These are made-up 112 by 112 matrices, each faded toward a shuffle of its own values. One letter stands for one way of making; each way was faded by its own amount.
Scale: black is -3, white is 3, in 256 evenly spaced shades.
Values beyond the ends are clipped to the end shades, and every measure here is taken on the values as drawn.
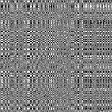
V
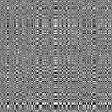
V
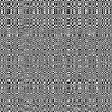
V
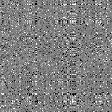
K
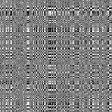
V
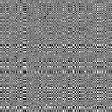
V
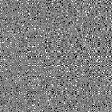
K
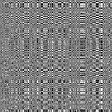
V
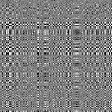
V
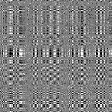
V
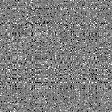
K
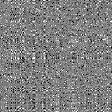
K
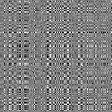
V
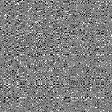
K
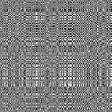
V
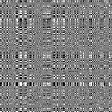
V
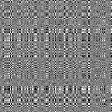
V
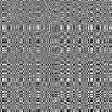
V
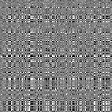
V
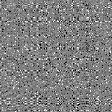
K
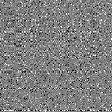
K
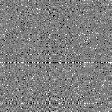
K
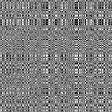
V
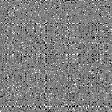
K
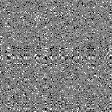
K
